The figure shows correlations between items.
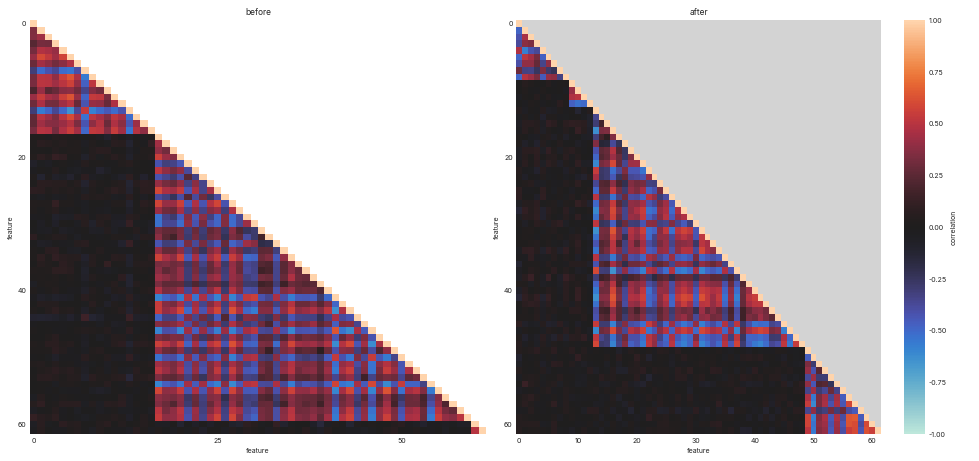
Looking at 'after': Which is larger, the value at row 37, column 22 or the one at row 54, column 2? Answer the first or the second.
the first
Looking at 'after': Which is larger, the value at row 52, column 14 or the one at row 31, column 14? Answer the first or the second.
the second
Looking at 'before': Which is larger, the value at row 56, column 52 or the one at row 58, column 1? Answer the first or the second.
the first
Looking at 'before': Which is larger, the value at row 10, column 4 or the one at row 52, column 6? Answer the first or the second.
the first
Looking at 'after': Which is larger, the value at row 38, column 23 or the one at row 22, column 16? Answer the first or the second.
the first
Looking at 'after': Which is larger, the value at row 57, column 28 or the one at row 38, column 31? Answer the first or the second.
the second
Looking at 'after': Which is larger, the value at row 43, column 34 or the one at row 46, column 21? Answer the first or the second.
the second
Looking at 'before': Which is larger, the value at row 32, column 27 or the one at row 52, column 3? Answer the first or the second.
the first
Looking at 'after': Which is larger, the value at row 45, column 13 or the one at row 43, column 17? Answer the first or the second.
the first
